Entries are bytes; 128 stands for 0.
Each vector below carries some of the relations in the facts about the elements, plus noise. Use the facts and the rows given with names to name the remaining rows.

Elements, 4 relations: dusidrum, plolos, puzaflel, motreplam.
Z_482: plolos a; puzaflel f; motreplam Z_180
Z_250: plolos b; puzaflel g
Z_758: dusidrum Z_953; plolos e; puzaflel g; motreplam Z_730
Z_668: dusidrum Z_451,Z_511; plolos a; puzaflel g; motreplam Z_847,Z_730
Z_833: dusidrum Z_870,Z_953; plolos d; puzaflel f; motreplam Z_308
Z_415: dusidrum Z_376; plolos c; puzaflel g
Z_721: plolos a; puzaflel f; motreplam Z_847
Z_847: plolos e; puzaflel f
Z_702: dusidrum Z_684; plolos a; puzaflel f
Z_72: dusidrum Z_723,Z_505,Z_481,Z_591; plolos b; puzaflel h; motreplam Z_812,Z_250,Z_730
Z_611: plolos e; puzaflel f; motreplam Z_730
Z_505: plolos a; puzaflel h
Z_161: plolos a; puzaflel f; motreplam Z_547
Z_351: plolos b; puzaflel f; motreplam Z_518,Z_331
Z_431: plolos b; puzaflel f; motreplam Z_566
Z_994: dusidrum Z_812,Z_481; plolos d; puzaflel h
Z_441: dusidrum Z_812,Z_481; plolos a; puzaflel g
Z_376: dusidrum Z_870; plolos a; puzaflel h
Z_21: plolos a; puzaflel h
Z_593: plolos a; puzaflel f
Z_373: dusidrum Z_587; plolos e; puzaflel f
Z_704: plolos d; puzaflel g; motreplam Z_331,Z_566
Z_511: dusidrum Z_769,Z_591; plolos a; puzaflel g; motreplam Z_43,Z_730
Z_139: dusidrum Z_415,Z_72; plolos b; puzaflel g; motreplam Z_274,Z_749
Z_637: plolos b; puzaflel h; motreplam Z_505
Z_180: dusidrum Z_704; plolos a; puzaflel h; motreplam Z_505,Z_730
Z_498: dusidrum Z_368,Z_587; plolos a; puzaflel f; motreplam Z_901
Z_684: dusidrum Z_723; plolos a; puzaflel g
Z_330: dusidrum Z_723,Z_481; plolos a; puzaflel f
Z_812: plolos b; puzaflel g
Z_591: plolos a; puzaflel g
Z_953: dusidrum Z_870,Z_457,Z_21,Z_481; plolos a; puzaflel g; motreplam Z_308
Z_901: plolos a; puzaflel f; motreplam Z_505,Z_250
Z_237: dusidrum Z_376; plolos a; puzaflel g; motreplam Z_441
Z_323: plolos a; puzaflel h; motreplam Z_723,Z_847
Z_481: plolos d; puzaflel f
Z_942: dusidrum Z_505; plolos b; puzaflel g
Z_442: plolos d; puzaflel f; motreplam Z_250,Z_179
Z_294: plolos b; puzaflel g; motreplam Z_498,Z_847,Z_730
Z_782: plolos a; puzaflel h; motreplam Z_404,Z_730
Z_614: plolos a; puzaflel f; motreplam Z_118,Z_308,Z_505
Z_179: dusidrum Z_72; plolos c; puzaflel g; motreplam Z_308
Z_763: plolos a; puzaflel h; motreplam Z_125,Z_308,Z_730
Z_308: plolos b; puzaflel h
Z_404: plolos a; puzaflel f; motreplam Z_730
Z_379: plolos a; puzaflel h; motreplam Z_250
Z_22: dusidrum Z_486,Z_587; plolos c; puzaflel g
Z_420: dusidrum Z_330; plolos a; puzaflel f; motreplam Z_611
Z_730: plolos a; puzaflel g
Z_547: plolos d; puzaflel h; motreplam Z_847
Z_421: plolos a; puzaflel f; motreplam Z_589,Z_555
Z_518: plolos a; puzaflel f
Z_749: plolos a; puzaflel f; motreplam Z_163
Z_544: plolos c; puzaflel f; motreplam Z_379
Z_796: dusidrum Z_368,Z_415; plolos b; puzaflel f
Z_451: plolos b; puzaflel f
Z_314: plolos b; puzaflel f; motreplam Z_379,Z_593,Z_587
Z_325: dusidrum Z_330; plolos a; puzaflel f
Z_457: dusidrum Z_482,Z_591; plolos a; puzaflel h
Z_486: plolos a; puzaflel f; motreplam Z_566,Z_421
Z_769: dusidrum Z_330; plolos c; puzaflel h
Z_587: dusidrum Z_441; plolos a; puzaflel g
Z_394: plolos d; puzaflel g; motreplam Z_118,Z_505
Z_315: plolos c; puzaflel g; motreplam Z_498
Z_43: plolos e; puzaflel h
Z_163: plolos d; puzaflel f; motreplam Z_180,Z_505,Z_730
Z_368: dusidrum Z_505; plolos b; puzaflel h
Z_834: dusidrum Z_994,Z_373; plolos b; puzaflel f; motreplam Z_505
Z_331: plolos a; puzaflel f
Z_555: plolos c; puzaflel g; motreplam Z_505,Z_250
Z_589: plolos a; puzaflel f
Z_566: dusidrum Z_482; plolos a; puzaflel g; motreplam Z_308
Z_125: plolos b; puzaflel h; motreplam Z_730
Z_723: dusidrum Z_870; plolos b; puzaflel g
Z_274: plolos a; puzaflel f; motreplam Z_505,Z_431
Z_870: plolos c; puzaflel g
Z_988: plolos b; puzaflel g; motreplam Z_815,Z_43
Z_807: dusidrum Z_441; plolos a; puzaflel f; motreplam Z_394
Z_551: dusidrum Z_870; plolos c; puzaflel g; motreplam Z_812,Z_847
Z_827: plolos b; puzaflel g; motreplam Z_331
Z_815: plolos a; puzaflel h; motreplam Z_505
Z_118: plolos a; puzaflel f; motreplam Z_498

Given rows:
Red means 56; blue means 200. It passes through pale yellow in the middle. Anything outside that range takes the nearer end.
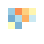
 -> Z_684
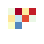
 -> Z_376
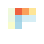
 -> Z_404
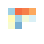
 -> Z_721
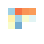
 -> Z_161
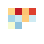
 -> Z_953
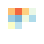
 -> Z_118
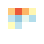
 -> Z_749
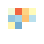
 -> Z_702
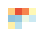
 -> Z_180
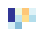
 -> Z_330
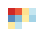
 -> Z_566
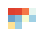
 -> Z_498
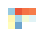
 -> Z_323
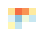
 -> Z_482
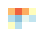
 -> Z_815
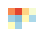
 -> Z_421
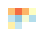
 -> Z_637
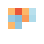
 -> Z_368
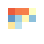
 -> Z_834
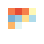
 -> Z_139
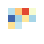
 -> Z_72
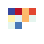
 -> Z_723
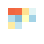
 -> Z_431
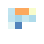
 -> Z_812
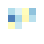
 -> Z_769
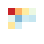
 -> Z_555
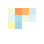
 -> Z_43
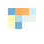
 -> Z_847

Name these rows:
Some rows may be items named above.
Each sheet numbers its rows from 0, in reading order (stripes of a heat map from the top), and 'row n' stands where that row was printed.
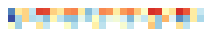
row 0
Z_325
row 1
Z_486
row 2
Z_308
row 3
Z_611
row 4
Z_394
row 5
Z_415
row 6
Z_566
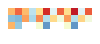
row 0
Z_368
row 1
Z_870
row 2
Z_870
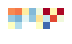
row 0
Z_308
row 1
Z_376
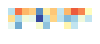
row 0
Z_547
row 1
Z_325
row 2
Z_180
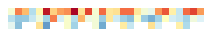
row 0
Z_730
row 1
Z_237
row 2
Z_833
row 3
Z_21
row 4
Z_431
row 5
Z_511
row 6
Z_668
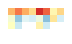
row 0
Z_163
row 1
Z_704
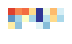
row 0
Z_807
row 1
Z_330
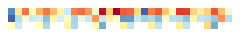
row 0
Z_420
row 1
Z_442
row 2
Z_294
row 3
Z_551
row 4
Z_505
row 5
Z_274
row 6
Z_486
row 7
Z_796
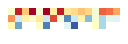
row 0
Z_551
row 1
Z_376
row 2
Z_441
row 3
Z_782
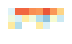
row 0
Z_758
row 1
Z_614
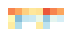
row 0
Z_315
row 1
Z_763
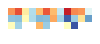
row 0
Z_589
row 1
Z_368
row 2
Z_587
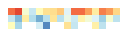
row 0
Z_331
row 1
Z_994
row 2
Z_758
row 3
Z_988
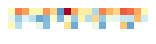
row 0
Z_125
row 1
Z_250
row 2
Z_22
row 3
Z_547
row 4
Z_373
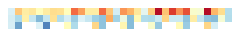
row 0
Z_481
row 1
Z_994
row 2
Z_125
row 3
Z_942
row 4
Z_544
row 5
Z_953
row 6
Z_518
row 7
Z_179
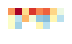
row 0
Z_833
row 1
Z_421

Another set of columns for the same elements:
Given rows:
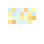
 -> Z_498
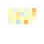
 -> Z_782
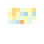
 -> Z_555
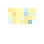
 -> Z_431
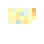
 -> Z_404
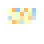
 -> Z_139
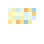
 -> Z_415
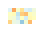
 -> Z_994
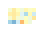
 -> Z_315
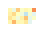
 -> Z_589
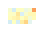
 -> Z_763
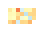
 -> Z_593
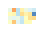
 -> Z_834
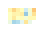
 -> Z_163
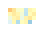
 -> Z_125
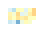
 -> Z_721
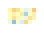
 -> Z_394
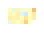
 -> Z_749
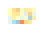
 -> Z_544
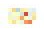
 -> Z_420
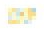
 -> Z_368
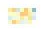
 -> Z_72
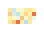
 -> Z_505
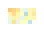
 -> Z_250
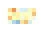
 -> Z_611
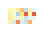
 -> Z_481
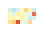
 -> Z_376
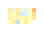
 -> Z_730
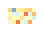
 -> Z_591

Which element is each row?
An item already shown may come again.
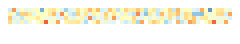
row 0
Z_373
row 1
Z_21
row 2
Z_486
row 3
Z_942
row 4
Z_769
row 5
Z_368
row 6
Z_180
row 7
Z_21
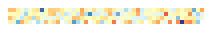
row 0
Z_43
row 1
Z_482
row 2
Z_668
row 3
Z_511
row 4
Z_953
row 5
Z_330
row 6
Z_704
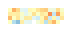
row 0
Z_847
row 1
Z_314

